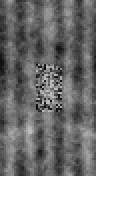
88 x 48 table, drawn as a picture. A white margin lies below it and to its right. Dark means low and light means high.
Roughest part: centre. Odd patch: rougher, in the centre. Stripes: upright, repeating 5 times.
